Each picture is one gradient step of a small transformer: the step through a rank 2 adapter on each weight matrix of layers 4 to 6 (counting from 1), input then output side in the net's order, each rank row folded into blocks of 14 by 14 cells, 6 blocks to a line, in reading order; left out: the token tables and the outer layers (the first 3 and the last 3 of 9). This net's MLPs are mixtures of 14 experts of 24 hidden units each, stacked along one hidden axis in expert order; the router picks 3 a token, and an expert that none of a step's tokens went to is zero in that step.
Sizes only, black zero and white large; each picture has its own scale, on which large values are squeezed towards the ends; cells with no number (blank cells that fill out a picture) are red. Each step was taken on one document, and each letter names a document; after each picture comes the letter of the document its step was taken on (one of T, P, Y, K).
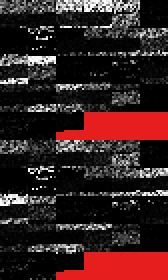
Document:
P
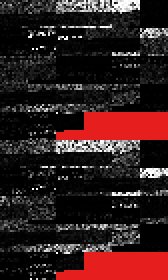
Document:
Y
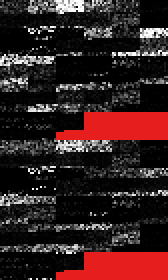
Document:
P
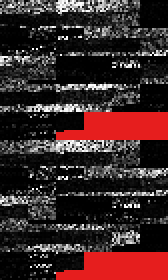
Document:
Y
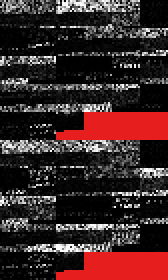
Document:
Y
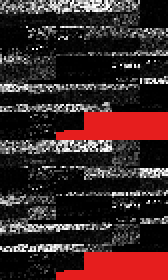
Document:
Y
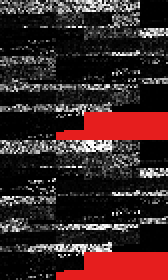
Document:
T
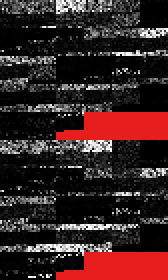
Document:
T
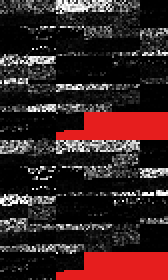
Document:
P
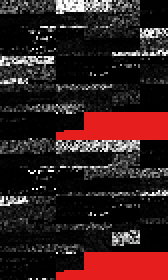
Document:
P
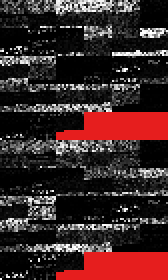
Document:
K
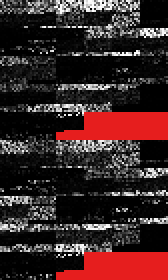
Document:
T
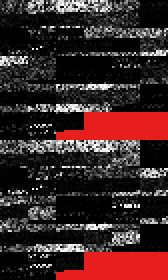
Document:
Y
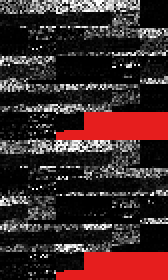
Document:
Y
